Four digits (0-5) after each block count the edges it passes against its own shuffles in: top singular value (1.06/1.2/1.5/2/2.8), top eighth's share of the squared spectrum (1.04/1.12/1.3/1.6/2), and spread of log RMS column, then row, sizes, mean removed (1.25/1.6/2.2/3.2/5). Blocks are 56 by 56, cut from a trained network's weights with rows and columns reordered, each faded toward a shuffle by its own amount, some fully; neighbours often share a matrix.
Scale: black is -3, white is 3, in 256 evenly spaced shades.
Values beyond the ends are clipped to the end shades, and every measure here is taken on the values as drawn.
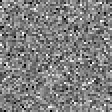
1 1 0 0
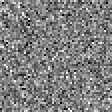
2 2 1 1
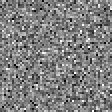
0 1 0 0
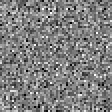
3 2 0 1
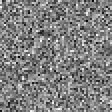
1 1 0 0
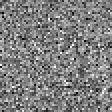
1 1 0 1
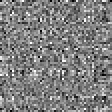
4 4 2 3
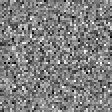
2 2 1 1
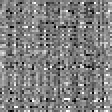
4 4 1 4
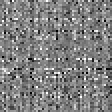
3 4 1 3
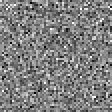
2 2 0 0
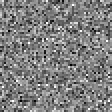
2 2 0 1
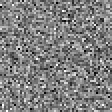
0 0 0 0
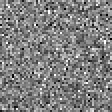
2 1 0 0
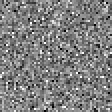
0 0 0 0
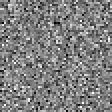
1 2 0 0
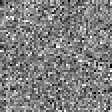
2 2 1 0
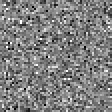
1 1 1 0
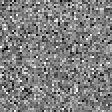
1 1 0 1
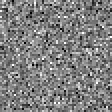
0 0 0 0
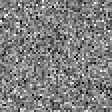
0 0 0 0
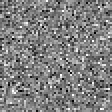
1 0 0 0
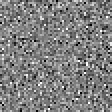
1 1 1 0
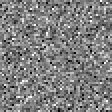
0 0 0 0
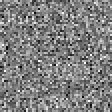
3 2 1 0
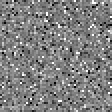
0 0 0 0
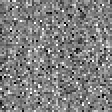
1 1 0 0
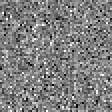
0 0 0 0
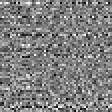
4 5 0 4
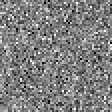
1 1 0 0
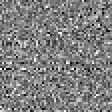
3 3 0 2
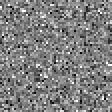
1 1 0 0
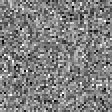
1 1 0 0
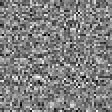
3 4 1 2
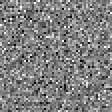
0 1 0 0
